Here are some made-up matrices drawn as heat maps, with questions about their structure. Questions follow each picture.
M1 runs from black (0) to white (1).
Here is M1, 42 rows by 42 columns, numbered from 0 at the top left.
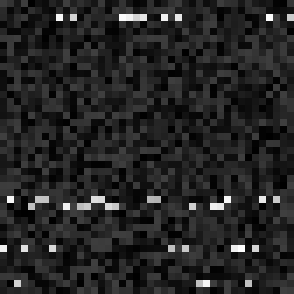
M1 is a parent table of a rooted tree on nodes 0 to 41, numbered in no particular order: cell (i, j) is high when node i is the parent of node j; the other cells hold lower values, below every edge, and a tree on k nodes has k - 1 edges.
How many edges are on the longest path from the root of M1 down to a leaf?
2
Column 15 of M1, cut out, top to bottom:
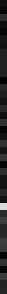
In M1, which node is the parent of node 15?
29
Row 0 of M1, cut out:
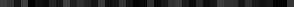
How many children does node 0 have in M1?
0
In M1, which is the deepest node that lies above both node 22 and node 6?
28
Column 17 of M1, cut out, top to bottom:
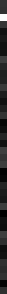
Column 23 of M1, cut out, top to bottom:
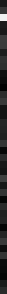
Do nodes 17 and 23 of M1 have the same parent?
yes
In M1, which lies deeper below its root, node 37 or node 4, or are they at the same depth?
the same depth
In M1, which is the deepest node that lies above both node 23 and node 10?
2
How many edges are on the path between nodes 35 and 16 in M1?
3
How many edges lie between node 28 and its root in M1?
1
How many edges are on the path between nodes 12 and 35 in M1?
3
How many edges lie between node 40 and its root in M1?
0
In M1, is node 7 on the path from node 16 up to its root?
no
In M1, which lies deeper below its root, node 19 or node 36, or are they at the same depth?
the same depth
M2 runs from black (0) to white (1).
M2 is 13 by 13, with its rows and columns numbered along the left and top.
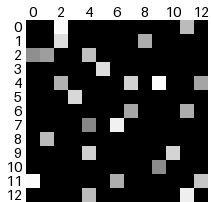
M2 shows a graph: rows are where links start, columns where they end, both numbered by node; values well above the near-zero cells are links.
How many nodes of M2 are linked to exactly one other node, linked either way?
4
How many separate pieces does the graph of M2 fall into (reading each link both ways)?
2
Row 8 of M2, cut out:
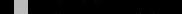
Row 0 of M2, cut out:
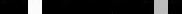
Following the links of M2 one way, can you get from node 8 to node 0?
yes
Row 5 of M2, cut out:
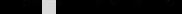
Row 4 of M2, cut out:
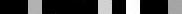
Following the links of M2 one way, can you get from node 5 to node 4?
no
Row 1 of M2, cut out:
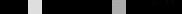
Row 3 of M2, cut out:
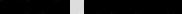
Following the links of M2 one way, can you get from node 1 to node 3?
no
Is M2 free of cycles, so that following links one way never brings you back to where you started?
no
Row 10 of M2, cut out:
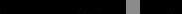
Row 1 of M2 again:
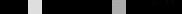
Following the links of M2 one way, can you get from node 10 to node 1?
yes
